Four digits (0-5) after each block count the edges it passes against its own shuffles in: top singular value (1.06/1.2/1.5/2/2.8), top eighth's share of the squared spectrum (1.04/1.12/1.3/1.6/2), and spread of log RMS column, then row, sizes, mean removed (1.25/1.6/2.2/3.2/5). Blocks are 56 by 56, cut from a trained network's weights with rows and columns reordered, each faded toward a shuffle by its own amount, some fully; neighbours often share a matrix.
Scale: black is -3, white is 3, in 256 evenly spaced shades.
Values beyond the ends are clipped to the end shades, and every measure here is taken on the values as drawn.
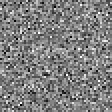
0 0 0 0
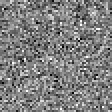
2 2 0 0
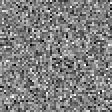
0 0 0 0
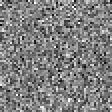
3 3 1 0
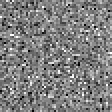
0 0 0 0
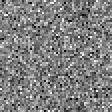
0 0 0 0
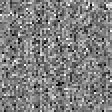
2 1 0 0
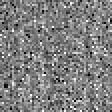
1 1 0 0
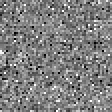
0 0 0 0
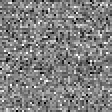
2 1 0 0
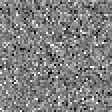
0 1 0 0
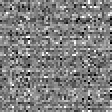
3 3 3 1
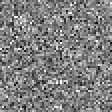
2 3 1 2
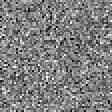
1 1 0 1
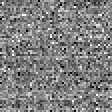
2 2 1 0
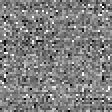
2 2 2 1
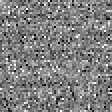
1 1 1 0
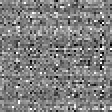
3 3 3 1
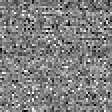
2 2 2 0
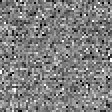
2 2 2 0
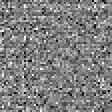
2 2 2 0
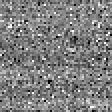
2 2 2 0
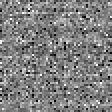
2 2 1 0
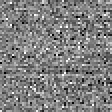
2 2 1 0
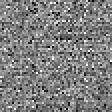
2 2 1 0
